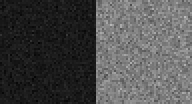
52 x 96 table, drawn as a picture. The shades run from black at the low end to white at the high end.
It is made of 1 by 2 panels. Panel 1,1: very low, fine-grained, faint in contrast. Panel 1,2: middling, fine-grained.
